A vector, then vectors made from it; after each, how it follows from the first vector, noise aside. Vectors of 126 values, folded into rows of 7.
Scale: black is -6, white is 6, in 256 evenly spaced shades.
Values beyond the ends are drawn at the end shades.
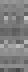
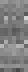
copied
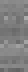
shrunk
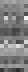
scaled up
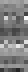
scaled up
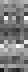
scaled up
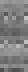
copied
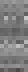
copied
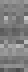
copied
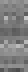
copied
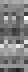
scaled up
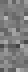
sign-scrambled
